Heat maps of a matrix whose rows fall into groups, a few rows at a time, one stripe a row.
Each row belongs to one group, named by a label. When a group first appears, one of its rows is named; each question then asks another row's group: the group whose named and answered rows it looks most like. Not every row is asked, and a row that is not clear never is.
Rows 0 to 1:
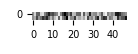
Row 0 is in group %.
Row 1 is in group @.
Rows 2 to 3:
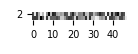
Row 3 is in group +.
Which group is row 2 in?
%
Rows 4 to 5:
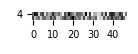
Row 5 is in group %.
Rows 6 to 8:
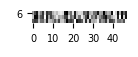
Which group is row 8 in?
+
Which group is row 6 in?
@
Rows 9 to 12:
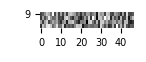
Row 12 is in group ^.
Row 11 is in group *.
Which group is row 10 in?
%
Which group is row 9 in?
+
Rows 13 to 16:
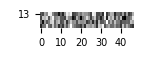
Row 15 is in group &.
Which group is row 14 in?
%
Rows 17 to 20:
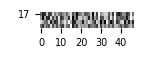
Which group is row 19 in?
@
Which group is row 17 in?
+
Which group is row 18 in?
&
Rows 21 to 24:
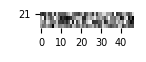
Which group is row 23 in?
^
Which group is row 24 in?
*
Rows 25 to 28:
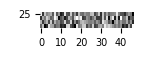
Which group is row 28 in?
%
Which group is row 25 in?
&
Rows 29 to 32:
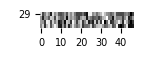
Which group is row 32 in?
^
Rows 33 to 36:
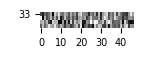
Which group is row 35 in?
^
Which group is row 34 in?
&
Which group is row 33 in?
&
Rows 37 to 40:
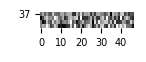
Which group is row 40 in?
^
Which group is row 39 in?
+
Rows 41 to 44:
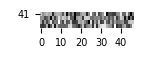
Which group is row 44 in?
+
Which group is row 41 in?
*
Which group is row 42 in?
@
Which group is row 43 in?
&
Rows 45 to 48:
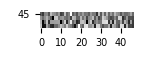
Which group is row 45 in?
&
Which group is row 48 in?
@
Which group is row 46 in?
*
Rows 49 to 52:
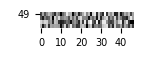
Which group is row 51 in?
*
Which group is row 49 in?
%
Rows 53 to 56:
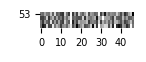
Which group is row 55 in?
&
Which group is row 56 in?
+
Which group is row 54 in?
+
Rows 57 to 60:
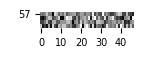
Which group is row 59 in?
@
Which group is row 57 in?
*
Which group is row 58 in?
%
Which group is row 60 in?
@
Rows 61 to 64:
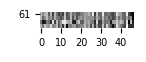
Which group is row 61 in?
*
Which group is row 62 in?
*
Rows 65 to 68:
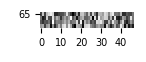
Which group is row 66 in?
+
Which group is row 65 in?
%
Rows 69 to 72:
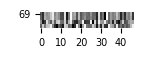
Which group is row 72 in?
%
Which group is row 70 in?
&
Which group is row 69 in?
&
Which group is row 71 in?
+
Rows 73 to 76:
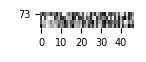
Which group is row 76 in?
^
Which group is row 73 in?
@
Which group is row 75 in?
^
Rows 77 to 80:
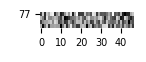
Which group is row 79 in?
^
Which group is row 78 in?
^
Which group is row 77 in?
%
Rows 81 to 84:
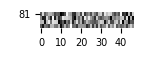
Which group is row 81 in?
%
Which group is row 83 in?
^
